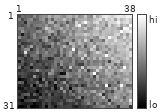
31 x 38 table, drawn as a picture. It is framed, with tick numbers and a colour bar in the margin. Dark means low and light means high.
The halves do not mirror each other. The field climbs toward the top right. The ninth with the highest average is the top right. There are no regular stripes. The values follow a bell shape. The ninth with the lowest average is the bottom left.
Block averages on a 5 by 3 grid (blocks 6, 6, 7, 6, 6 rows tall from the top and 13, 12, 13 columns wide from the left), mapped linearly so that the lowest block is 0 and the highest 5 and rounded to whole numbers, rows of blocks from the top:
245 / 234 / 124 / 023 / 013
